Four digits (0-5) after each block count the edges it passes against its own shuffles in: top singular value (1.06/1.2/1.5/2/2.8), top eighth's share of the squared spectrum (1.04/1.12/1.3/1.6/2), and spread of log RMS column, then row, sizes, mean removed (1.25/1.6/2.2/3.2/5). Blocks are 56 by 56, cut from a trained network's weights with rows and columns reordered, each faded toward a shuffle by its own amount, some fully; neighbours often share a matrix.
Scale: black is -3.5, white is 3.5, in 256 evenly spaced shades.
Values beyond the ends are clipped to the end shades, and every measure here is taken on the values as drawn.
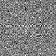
4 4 1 2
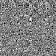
3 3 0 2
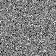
0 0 0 0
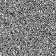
0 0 0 0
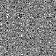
3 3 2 1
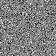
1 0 0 0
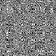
4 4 2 2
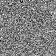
0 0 0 0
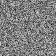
2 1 0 0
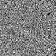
3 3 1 0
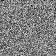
1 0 0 0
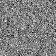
2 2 0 1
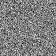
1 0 0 0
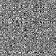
3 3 1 2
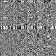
4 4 1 3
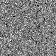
0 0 0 0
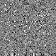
3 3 2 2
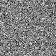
2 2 0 0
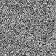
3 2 0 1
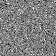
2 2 0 0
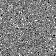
0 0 0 0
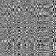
4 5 3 3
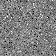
0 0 0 0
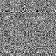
4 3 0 2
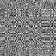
4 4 2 3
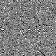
3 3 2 2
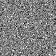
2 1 0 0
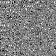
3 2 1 1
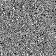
2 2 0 0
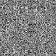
3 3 1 1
